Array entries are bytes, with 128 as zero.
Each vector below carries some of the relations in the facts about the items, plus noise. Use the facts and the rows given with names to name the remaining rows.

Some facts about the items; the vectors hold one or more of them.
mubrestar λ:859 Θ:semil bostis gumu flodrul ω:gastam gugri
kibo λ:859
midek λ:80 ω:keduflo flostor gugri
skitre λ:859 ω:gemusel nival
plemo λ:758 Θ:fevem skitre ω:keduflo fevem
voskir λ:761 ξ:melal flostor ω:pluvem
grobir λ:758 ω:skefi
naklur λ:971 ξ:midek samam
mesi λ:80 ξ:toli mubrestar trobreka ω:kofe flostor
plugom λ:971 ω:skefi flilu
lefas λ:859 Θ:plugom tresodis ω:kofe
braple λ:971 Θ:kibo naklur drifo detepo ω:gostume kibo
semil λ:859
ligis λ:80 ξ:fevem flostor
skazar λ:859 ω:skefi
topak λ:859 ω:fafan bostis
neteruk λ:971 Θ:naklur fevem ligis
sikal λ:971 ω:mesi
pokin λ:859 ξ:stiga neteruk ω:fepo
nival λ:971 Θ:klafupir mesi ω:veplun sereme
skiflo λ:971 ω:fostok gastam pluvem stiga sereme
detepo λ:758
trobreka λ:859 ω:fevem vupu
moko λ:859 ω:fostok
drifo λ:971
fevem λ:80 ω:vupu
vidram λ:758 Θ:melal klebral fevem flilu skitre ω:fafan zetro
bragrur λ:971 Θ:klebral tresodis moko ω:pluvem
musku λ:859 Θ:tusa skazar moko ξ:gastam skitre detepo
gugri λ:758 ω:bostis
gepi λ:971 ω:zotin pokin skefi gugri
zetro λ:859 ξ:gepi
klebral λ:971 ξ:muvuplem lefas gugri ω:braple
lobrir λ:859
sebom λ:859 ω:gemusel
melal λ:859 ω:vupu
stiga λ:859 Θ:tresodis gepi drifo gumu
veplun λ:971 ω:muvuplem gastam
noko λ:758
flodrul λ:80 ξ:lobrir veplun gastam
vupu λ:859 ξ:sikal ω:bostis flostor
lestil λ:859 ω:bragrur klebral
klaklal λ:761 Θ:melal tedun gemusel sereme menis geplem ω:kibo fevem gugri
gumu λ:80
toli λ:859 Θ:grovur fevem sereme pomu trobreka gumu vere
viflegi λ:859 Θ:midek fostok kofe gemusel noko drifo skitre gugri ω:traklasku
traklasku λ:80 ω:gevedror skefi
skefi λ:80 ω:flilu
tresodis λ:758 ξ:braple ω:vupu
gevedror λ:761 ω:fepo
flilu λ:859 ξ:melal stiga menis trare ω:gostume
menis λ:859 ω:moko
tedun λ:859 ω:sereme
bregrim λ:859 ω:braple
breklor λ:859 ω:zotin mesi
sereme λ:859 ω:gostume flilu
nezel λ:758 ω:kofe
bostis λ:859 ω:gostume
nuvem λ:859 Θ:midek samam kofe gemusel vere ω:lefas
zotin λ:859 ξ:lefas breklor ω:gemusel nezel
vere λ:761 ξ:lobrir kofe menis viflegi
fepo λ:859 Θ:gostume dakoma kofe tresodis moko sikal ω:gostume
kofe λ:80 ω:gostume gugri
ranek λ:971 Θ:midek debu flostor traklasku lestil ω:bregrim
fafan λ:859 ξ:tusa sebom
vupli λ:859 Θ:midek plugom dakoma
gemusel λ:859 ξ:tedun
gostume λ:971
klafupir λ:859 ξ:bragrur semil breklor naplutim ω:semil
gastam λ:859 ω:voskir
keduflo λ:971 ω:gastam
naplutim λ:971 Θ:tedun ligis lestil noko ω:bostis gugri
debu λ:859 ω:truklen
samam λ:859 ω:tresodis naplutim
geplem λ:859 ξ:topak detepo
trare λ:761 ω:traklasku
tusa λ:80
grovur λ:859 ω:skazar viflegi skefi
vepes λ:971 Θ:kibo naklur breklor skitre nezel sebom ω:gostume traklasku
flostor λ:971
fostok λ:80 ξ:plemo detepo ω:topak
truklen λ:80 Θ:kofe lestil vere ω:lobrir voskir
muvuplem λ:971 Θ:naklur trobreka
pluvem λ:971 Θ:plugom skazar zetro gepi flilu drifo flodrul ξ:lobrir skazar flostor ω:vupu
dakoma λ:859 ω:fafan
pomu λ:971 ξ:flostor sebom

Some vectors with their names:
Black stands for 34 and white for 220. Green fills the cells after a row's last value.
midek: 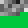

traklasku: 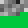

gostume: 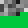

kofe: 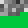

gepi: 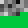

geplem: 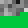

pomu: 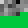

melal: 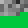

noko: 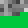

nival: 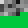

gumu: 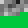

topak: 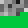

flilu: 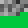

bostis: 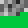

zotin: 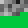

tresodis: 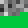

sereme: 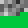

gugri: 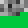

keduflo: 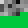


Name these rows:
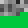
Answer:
klaklal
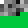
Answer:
naplutim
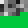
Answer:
bragrur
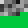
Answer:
plugom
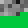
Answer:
sebom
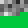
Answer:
mubrestar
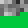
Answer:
toli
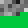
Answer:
kibo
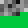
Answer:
drifo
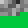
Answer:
fevem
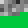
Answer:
mesi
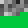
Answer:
stiga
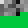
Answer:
neteruk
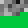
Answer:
semil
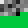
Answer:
braple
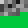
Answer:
pluvem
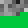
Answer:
lobrir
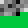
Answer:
naklur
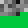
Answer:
flostor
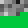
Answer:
skazar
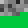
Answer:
voskir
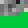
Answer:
flodrul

